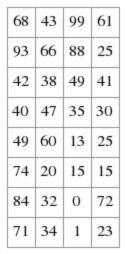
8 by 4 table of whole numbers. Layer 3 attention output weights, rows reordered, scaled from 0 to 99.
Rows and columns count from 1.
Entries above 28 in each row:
4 3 4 4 2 1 3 2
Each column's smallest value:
40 20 0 15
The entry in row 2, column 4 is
25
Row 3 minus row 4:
2 -9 14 11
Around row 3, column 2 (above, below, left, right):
66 47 42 49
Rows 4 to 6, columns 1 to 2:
40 47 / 49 60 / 74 20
